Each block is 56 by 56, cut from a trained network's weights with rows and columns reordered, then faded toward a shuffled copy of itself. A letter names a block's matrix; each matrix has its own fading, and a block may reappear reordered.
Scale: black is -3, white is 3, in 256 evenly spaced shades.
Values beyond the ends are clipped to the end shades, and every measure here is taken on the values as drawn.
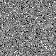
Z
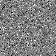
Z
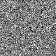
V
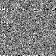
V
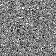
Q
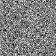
V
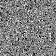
Q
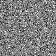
Q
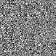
V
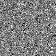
Q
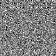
V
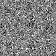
Q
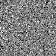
Q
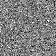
Q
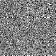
V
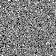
Q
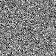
Q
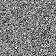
V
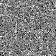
Q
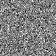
Q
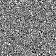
Q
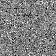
Z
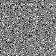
Z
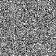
V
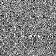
V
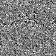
Q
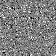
Z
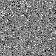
Z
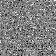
Z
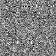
V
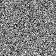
V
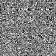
V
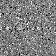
Z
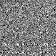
V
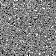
Z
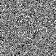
Q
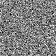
V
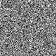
V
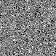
Q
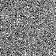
Q
